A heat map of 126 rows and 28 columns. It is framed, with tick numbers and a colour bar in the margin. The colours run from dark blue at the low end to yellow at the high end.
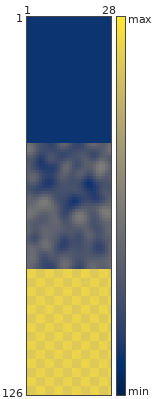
It is made of 3 by 1 panels. Panel 1,1: very low, flat. Panel 2,1: low, blotchy. Panel 3,1: very high, checkered, faint in contrast.
